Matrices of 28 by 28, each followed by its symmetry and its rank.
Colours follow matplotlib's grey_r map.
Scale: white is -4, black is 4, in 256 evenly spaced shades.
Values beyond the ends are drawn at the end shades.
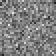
symmetric, full rank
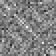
symmetric, full rank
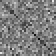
symmetric, full rank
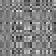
neither, rank two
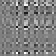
neither, rank two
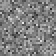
symmetric, full rank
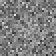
symmetric, full rank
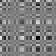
symmetric, rank one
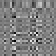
neither, rank two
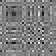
symmetric, rank three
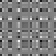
symmetric, rank one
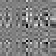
neither, rank two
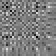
symmetric, rank three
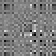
symmetric, rank three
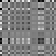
symmetric, rank one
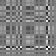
symmetric, rank one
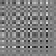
symmetric, rank one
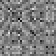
symmetric, rank three
